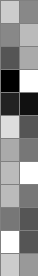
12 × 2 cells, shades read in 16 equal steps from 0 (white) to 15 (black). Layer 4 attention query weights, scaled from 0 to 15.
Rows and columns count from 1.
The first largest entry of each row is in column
2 1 1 1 2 2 2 1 2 2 2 2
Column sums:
74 82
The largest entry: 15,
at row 4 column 1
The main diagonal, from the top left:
3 4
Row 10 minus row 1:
5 3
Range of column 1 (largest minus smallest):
15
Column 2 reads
7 4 5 0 14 10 8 0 8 10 10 6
